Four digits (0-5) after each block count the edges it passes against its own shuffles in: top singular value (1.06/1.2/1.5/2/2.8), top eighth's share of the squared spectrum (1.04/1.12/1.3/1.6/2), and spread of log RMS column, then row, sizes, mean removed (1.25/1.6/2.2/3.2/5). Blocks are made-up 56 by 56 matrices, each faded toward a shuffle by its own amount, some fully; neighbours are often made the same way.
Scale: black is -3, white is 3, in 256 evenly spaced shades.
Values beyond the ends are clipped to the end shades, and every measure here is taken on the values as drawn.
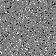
0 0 0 0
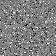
0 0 0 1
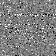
1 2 0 2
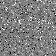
0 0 0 1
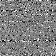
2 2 0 3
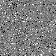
0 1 0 1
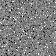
0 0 0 0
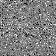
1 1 0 2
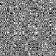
4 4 2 2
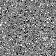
2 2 0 0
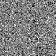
3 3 1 1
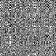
4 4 3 2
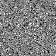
2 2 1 0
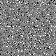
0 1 0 1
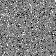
0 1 0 0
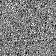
0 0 0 1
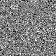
0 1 0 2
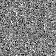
0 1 0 1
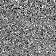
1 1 0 2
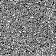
0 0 0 1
